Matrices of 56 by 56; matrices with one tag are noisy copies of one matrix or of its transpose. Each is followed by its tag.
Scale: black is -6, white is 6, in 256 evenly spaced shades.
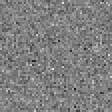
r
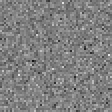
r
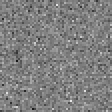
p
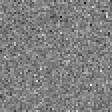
p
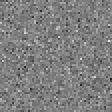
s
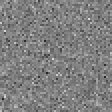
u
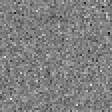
p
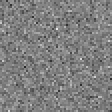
s
